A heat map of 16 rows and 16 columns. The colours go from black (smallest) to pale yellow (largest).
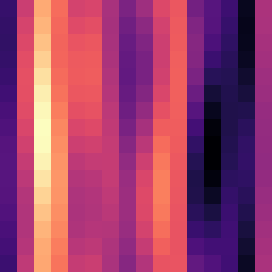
The grain runs up and down. The bottom middle is the smoothest part. The middle right is the ninth with the lowest average. The ninth with the highest average is the middle left.
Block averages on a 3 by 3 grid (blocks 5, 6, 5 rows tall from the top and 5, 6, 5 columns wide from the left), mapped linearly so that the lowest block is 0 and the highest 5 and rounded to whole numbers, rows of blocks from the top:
5 4 1
5 4 0
4 4 0
